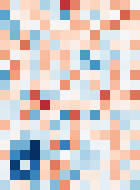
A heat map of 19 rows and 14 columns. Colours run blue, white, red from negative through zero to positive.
Odd patch: lower, in the bottom left. Ninth with the lowest average: bottom left. Mirror symmetry: none.
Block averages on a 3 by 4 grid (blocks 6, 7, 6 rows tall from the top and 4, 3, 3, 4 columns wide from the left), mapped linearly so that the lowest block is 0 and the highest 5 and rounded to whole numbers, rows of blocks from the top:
4555 / 4445 / 0435
